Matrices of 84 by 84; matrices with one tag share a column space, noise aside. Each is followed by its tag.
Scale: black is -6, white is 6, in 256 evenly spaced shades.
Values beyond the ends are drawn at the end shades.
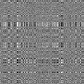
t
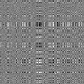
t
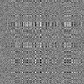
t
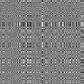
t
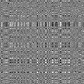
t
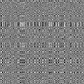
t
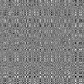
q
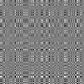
q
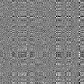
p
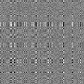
t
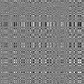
t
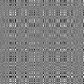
q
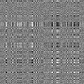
t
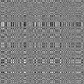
t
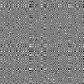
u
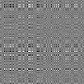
u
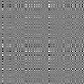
u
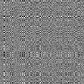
p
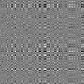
u
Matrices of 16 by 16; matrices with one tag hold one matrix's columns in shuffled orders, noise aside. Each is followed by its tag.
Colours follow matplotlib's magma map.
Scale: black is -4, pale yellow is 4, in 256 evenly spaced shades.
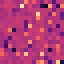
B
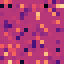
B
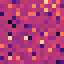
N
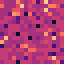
N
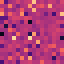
N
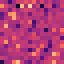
B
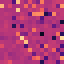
N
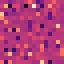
B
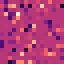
B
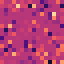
B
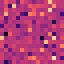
N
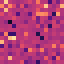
N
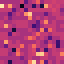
B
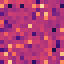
B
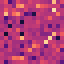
N
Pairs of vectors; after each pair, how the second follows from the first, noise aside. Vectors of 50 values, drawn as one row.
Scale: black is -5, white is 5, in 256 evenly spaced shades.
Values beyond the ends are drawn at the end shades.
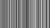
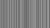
shrunk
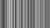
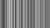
copied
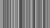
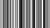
scaled up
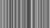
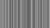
shrunk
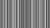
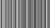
shuffled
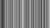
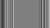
partly zeroed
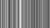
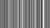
shuffled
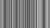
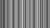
shuffled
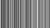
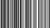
scaled up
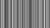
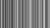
sign-scrambled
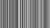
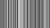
sign-scrambled
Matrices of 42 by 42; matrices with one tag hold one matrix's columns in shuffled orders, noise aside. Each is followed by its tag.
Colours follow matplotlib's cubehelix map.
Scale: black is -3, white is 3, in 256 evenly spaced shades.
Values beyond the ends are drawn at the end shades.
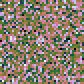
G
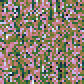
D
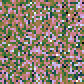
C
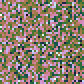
C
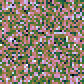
G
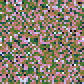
G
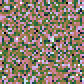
G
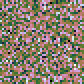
G
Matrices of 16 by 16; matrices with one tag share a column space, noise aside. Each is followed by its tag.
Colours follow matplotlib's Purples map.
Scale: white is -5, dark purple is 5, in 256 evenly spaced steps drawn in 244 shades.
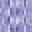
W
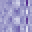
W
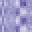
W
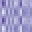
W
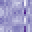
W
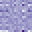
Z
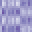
W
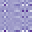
Z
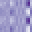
W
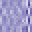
W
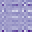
Z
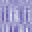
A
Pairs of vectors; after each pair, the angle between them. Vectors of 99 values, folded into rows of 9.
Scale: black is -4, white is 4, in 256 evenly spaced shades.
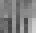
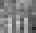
nearly opposite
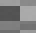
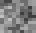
partly opposed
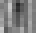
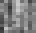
nearly opposite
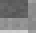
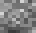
partly opposed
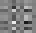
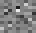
orthogonal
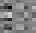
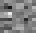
nearly parallel
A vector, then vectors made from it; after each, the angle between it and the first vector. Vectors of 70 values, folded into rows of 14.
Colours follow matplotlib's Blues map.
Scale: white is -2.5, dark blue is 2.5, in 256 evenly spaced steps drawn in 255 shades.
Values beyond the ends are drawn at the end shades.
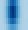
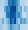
nearly parallel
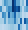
partly aligned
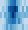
nearly parallel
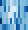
partly opposed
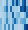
orthogonal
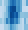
nearly parallel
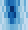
nearly parallel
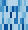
orthogonal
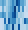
partly aligned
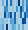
orthogonal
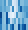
partly opposed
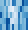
partly opposed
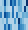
orthogonal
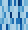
orthogonal
